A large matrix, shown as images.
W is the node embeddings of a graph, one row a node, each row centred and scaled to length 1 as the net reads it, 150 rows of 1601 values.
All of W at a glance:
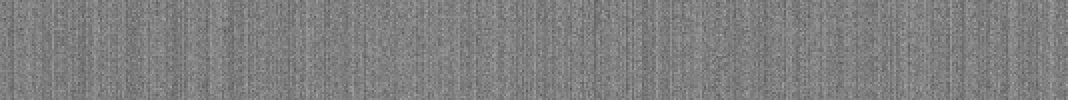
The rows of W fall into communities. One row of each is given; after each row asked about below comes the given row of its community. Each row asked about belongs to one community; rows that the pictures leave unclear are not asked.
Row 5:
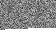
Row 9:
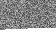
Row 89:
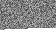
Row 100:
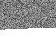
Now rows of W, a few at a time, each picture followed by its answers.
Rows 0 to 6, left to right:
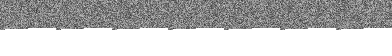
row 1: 5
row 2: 5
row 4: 9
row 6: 5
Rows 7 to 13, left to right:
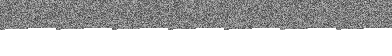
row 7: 5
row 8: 9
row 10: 5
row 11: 9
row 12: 89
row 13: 89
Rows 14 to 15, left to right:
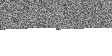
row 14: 100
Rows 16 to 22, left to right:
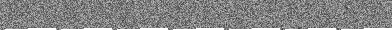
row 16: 89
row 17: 5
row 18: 5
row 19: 5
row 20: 9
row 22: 5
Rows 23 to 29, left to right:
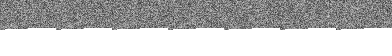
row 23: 100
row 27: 9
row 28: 5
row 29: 9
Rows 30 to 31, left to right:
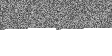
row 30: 9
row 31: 89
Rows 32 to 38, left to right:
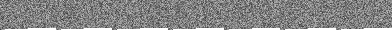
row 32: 89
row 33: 5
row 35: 5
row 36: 5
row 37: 89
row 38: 5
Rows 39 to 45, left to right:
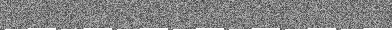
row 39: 9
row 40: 89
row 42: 100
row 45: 89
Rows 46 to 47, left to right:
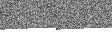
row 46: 89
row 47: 9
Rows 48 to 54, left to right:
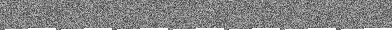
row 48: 9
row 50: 9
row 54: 9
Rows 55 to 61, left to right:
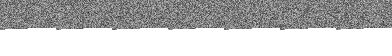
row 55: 89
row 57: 5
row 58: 89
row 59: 5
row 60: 9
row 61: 89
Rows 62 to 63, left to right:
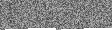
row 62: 5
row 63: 89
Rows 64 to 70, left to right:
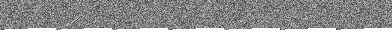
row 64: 9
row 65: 89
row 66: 89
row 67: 9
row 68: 89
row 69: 100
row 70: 9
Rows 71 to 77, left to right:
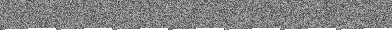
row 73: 100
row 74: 9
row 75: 100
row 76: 9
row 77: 100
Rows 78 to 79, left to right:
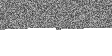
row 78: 89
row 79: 89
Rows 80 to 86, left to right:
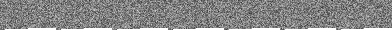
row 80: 9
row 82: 100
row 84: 9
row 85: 9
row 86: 100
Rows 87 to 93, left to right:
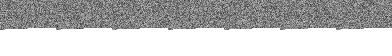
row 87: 5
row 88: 5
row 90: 5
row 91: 89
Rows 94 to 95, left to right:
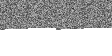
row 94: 9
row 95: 9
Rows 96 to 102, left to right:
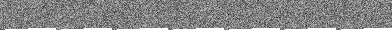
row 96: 9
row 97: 100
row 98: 9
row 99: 5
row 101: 9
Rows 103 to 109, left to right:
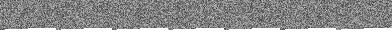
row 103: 9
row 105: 9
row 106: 5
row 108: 9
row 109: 89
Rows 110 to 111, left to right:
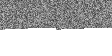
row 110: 89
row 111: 5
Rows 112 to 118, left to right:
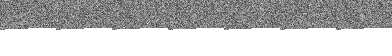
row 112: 100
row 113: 9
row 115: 5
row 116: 89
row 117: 89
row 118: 5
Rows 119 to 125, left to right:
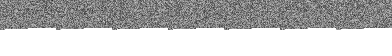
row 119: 9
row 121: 5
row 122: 5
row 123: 89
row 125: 89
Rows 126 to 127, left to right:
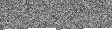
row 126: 5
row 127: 89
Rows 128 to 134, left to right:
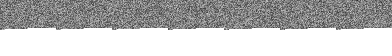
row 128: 89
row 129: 89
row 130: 9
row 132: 100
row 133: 89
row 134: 89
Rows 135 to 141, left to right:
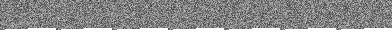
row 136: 100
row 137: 100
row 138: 100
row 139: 5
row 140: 5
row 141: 5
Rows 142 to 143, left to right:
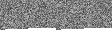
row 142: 5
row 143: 9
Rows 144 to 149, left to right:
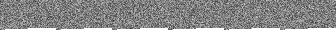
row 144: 100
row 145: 5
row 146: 5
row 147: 9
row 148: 100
